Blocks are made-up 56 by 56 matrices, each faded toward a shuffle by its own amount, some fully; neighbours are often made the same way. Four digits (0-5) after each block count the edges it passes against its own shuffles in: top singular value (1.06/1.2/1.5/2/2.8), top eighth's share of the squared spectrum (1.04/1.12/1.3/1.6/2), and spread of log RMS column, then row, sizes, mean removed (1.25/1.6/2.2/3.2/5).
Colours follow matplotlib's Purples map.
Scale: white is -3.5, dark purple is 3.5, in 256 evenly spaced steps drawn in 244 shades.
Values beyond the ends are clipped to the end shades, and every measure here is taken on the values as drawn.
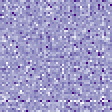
4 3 1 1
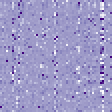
4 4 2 1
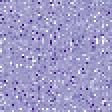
2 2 1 0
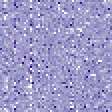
3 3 2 0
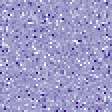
2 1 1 0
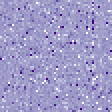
2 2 0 0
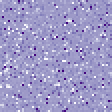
0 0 0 0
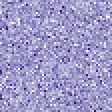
2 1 0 0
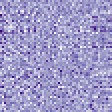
4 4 2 3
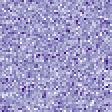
3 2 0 1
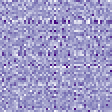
4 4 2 3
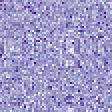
3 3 1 1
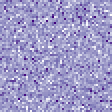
0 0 0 0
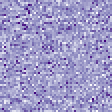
3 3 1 1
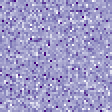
2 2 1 0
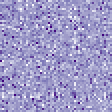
3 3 1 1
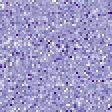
0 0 0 0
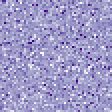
1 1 0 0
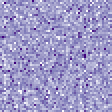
3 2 1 0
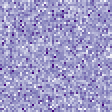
1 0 0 0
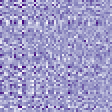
4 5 3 3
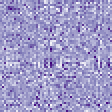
4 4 2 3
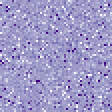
0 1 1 0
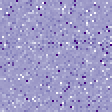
2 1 0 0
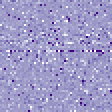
3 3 0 2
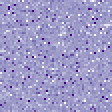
0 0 0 0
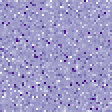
0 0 0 0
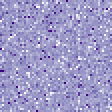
1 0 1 0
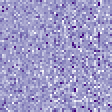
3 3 2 0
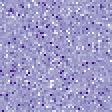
0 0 1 0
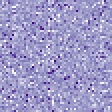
2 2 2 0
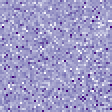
0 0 0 0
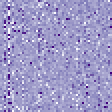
3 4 2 0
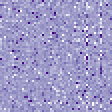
3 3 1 0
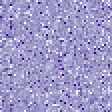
2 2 1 0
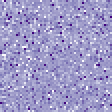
0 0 0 0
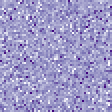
1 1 0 0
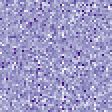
1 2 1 1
